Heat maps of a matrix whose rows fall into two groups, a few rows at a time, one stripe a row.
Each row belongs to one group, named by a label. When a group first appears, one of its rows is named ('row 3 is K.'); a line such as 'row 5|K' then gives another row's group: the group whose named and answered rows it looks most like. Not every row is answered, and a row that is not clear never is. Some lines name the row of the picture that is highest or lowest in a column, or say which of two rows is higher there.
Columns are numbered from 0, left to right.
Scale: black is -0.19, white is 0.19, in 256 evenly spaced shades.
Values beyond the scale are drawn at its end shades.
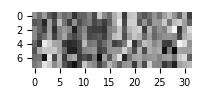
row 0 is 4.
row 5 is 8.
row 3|4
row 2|4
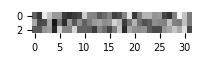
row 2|4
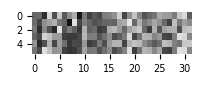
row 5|8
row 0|4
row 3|8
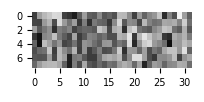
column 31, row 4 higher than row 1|Yes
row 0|8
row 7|8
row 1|4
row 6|4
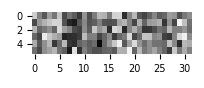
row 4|4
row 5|8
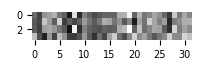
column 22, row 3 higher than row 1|Yes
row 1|8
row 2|8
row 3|4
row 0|8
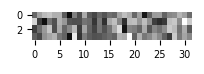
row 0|8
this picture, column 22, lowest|0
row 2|4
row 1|4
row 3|8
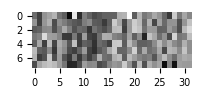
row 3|8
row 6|4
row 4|4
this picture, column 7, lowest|0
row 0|8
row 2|4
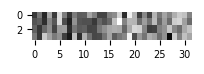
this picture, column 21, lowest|0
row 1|4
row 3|8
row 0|4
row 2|4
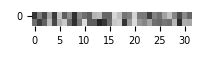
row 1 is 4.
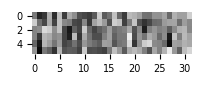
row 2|8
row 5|4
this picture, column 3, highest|2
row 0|4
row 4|8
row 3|8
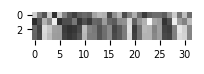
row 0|4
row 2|8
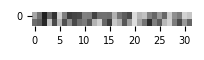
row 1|4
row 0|4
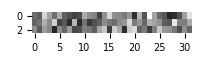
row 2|4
